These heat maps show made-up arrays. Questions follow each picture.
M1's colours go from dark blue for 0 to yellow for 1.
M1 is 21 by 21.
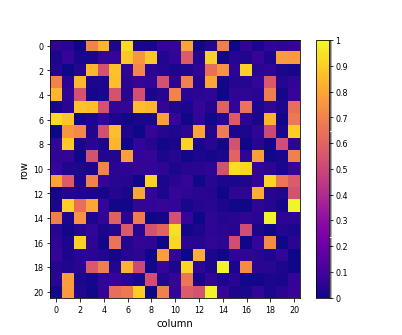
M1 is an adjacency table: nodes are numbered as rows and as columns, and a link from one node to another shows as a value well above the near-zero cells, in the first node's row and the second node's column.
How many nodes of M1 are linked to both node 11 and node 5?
3
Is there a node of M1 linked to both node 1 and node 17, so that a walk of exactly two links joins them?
no
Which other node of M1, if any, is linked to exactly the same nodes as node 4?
node 14
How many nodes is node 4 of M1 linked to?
6
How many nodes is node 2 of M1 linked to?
7
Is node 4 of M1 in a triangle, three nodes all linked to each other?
yes
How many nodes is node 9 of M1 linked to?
5
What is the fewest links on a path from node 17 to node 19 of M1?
4
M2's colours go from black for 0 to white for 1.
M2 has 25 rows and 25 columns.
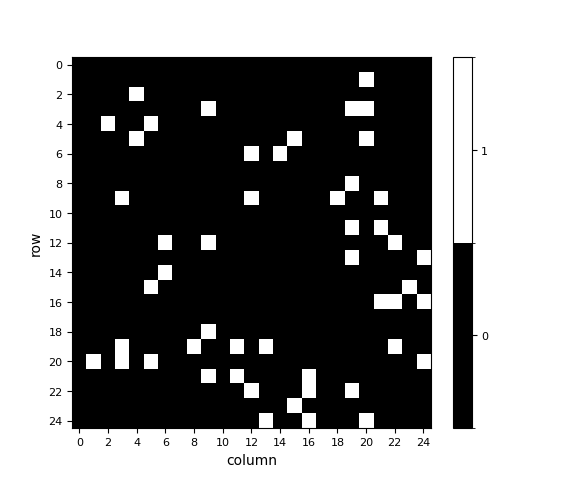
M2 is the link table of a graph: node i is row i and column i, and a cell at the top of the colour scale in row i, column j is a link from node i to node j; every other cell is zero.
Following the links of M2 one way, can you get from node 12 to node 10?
no
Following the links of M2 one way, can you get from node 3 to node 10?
no
